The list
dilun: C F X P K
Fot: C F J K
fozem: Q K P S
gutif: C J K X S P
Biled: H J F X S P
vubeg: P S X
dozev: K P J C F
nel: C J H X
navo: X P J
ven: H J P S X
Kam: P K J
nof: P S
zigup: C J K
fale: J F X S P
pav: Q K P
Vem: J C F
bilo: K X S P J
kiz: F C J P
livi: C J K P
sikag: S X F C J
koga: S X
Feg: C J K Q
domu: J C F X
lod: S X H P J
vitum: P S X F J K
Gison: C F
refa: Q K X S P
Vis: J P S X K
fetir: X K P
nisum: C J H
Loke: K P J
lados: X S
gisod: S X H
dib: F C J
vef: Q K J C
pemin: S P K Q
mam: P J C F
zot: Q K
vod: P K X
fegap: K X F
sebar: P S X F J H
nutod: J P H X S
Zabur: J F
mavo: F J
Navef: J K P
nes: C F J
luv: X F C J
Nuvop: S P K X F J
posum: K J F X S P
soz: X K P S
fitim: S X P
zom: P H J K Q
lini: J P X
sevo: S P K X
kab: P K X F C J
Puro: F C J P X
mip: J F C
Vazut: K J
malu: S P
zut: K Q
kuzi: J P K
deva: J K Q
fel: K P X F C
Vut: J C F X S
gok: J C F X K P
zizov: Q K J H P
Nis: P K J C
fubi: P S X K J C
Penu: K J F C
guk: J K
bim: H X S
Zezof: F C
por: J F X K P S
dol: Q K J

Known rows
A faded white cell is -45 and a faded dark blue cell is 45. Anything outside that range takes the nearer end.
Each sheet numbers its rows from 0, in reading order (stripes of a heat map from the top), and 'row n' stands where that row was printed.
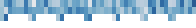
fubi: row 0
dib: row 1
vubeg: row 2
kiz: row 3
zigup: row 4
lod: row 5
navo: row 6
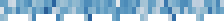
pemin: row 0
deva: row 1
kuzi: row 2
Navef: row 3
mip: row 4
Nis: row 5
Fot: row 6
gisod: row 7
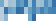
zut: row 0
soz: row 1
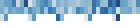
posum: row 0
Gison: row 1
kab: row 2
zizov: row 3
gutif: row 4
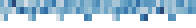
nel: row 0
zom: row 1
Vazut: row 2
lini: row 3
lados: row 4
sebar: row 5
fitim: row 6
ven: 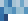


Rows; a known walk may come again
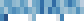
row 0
Vis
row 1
Vut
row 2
zigup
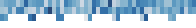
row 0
fegap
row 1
sebar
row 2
Puro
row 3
zizov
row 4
nof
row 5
livi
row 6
Loke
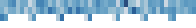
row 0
lini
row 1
Vem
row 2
vubeg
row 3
guk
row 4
nel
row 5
koga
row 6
fetir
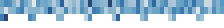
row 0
vitum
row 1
luv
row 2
sevo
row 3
bilo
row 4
fubi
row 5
Zabur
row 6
lados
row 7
pemin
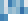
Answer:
sikag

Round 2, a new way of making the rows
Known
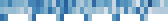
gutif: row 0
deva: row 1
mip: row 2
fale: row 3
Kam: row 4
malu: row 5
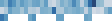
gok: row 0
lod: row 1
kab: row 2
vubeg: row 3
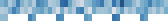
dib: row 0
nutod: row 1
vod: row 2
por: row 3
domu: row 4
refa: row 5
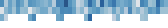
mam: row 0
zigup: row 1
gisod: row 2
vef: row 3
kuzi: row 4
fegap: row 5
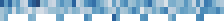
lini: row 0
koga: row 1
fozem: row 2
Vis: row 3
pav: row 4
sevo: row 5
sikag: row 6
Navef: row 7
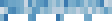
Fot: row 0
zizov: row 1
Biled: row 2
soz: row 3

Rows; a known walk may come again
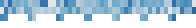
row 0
nisum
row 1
nof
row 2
nutod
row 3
kab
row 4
dib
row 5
dilun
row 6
Vazut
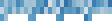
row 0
dozev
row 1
bim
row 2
Navef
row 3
kiz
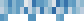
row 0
Nuvop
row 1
Kam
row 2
Puro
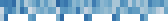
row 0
deva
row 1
fubi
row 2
Feg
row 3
gok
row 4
fetir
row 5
posum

